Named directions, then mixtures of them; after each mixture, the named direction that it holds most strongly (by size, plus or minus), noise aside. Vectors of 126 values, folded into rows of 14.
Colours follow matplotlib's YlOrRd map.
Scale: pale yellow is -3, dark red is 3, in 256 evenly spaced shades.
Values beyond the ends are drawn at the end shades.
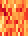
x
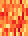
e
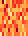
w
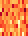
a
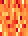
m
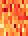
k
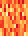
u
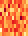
u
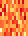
u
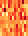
u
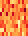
a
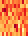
k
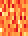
u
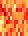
x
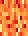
m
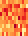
k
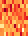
k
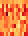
u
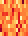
m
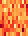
k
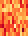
k
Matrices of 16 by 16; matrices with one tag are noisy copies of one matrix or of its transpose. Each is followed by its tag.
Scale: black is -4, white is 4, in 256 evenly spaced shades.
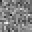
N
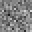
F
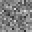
F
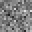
F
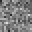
N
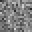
N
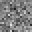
F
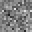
F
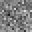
F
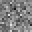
F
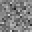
F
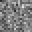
N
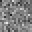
N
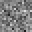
F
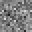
F
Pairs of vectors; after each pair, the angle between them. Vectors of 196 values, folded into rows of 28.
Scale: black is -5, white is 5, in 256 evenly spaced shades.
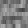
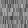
partly aligned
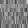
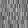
orthogonal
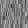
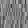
nearly parallel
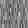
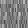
nearly parallel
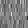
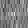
partly aligned
